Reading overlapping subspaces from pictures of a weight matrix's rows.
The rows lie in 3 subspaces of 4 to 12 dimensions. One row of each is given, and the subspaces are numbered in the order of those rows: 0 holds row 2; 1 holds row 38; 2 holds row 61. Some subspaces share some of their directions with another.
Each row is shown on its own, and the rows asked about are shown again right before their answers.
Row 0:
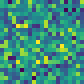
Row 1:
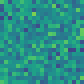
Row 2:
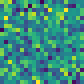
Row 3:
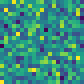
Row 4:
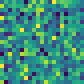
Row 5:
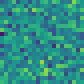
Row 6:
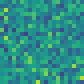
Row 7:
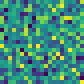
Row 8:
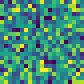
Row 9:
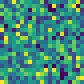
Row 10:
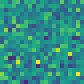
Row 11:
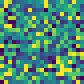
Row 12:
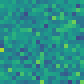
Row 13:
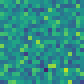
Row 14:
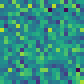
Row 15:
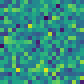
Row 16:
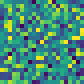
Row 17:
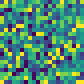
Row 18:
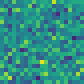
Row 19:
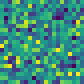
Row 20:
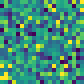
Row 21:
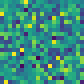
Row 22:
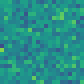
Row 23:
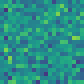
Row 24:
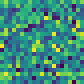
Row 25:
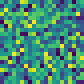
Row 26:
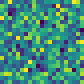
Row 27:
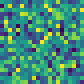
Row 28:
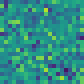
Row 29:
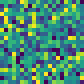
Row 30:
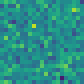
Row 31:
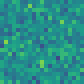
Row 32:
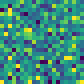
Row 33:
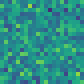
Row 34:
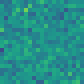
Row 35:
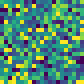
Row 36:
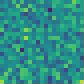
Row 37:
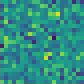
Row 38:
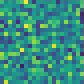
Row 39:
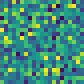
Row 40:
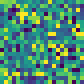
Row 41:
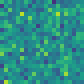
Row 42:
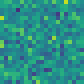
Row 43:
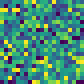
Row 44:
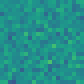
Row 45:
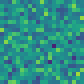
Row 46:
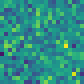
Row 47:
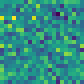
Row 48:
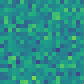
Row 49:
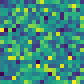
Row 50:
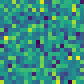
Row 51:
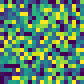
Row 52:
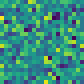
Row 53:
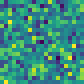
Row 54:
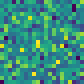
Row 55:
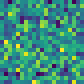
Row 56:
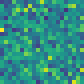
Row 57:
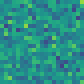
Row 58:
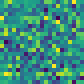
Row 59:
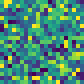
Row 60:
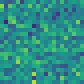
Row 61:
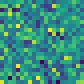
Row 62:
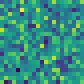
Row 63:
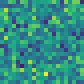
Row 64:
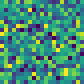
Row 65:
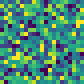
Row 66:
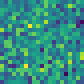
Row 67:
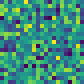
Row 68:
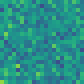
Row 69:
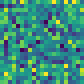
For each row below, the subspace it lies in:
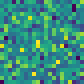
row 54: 1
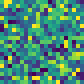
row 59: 1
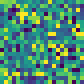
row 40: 2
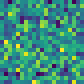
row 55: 2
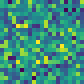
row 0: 2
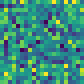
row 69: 2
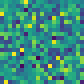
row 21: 1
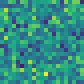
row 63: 2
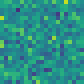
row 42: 1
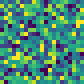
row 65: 1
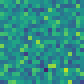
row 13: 0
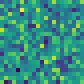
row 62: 1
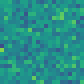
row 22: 0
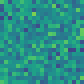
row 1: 2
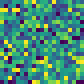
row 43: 2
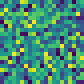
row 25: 1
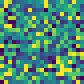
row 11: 1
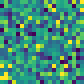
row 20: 2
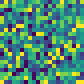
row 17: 1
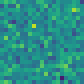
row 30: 1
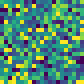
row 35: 2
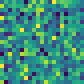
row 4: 1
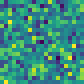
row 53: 1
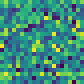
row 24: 2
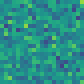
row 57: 1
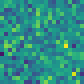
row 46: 1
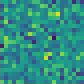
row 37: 1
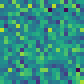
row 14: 2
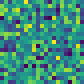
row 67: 1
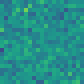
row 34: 0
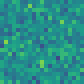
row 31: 1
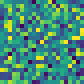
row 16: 2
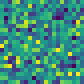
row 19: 0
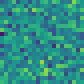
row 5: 2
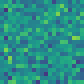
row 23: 2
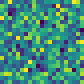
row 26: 2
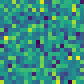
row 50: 1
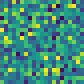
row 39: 1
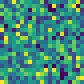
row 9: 2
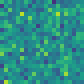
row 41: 1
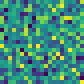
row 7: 2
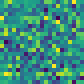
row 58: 2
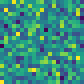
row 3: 1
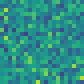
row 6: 2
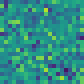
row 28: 1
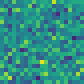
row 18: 2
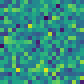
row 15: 2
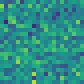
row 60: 1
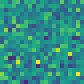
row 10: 0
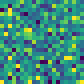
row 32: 2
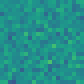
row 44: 0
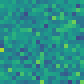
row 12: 0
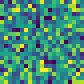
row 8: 1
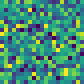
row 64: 1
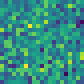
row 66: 1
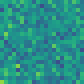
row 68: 2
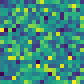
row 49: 0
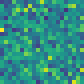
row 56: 0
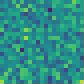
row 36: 2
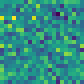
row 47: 1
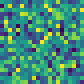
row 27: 2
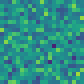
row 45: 0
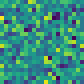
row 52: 1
